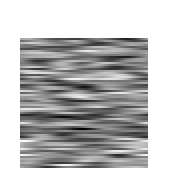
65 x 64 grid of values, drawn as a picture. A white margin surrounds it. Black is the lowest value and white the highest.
Slope: none. Histogram: bell-shaped. Average level on the scale: 50%. Grain: streaks across.
